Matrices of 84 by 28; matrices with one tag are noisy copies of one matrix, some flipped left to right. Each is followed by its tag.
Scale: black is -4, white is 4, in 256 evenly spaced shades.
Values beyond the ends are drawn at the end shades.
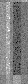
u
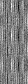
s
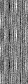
s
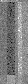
u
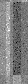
u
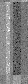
u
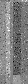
u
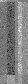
u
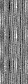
s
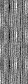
s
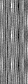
s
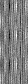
s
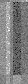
u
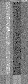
u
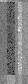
u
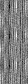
s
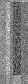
u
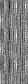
s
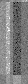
u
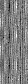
s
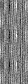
s
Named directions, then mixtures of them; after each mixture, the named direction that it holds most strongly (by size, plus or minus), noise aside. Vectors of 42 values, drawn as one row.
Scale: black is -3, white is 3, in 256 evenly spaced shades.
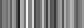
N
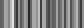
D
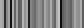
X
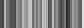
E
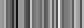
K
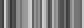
E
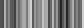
E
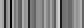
X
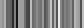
K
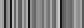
X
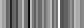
K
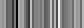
K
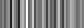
N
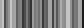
E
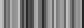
E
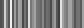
X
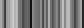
E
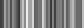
N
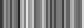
N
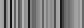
X
